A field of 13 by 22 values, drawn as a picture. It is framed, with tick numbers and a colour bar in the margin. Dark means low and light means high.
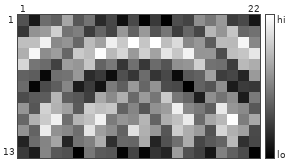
Slope: none. Stripes: horizontal, repeating 2 times. Rings: centred on the bottom middle. Average level on the scale: 50%.
